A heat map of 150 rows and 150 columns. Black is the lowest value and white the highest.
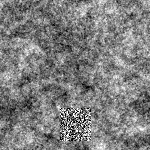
Average level on the scale: 50%. Roughest part: bottom middle. Histogram: bell-shaped. Odd rows or columns: none. Mirror symmetry: none. Grain: blotchy. Odd patch: rougher, in the bottom middle.
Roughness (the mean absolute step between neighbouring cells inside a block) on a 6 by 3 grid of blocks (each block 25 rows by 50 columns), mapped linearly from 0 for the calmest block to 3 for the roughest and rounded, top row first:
000 | 000 | 000 | 000 | 030 | 030
